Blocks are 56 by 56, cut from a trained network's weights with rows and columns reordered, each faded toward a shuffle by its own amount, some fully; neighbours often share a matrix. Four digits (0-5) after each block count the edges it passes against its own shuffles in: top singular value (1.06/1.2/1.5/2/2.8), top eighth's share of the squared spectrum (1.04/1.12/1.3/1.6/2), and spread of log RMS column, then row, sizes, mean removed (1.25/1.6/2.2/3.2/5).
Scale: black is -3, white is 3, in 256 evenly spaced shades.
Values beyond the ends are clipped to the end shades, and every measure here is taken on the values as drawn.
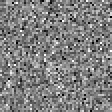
0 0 0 0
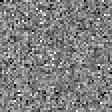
1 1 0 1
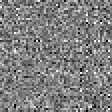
3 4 2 2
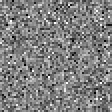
0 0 0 0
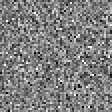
0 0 0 0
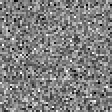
0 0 0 0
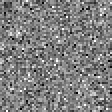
0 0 0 0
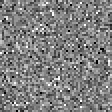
0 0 0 0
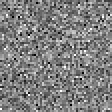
0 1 0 0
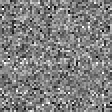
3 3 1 1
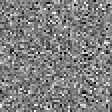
3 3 1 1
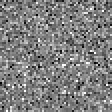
1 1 0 0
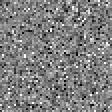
0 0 0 0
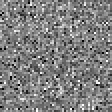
2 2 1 0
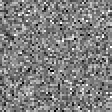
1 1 0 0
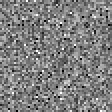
1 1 0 0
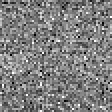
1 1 1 0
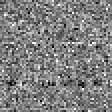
2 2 0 1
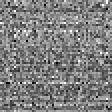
3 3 1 2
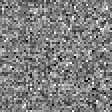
2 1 1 0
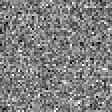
1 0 0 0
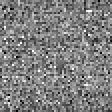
2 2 1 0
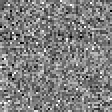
1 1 0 0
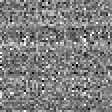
3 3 2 1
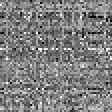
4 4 1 2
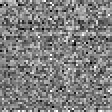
3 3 1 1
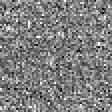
1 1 0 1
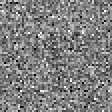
2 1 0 0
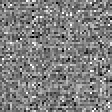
2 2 1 0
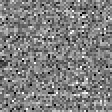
1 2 1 0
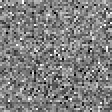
1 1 0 0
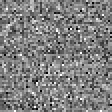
2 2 0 1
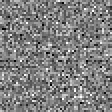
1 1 0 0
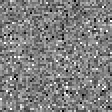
1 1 0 0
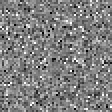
2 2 0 1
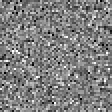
1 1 0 0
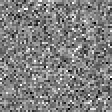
1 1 0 0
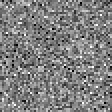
2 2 0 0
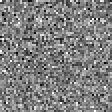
3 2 0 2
